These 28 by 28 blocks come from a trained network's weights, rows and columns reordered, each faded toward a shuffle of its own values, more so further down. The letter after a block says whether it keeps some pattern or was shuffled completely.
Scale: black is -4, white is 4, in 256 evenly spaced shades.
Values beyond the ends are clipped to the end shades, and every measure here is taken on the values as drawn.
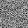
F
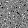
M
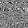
F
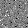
M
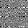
F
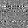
F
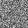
M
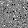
M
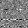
F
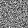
M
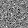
M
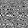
F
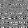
F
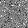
M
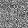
F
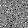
M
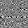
F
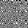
F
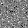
M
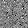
M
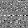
F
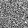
M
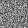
M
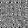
F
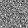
F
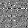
F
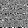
F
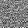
F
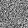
M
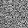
F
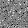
M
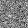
M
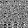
F
